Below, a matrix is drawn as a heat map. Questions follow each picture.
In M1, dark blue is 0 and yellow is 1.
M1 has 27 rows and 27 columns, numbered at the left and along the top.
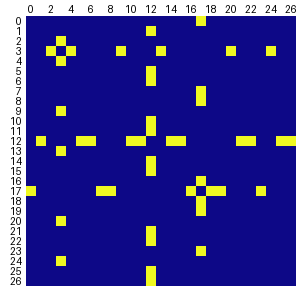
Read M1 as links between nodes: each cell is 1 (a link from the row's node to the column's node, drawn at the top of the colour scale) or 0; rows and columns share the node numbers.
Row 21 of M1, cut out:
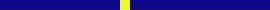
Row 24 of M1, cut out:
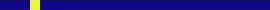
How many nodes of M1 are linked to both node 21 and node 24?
0
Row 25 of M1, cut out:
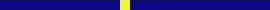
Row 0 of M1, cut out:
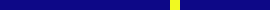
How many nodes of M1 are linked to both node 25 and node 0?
0
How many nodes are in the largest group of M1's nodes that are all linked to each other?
2
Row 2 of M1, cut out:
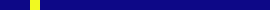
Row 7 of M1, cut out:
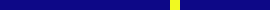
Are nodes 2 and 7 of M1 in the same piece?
no
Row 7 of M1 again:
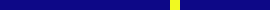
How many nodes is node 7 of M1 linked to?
1
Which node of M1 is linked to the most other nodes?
node 12
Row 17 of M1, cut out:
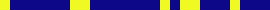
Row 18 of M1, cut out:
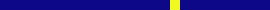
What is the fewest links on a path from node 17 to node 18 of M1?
1
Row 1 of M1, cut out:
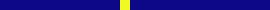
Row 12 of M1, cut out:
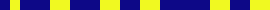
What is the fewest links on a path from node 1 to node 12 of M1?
1
